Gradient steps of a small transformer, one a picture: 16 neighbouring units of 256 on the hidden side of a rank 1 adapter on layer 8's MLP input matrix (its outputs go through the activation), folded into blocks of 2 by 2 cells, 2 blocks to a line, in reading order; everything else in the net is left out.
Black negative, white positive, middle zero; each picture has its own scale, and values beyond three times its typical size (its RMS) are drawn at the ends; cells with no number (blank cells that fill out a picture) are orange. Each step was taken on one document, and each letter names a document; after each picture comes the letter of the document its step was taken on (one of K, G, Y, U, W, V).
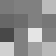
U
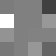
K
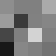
U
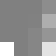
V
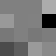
V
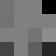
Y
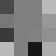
K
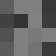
U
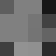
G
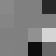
Y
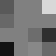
Y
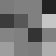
U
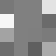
K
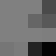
G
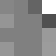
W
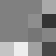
V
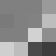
V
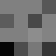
V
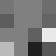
Y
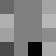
K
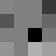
Y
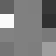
W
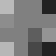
Y
